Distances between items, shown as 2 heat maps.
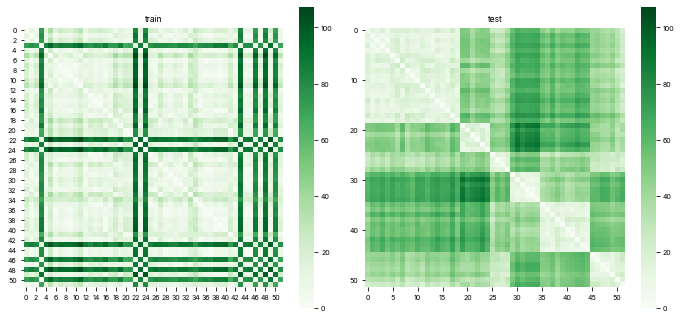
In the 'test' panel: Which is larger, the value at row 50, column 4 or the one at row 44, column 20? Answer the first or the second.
the second
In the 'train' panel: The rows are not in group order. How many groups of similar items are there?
2
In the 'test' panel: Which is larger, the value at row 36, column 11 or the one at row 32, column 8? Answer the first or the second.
the second
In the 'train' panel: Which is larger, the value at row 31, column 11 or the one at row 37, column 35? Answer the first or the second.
the first
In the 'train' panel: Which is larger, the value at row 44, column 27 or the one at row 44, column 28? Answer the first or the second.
the first
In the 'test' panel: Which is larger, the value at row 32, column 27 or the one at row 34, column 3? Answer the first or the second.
the second
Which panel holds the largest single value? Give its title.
train
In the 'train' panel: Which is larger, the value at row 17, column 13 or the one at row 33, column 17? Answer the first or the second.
the second
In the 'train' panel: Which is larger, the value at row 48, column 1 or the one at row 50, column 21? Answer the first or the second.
the first
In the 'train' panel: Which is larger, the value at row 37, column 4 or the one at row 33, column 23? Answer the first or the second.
the second
